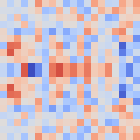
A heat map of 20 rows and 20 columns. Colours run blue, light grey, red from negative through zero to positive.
It is mirror symmetric from top to bottom. No seam splits the table. There is no overall slope. The values follow a bell shape. The ninth with the highest average is the centre. There are no regular stripes.
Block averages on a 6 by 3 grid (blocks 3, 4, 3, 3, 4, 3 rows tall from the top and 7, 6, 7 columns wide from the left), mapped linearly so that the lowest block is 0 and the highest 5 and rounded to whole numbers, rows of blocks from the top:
1 1 3
2 0 1
1 5 0
1 5 0
2 0 1
1 1 3
